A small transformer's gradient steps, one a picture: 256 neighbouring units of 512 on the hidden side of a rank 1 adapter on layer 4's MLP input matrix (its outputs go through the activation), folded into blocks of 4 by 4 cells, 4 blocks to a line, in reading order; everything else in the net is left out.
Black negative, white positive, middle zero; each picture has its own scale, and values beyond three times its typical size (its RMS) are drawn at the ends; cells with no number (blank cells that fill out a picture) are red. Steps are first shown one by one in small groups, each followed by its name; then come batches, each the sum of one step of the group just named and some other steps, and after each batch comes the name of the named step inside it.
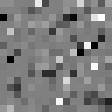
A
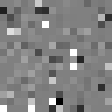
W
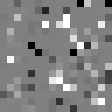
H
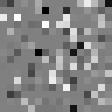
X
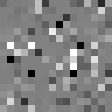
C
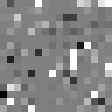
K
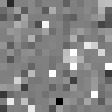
K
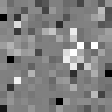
C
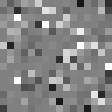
H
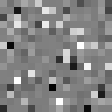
X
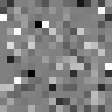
C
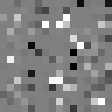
H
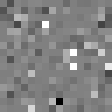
W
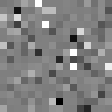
W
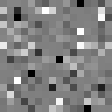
C
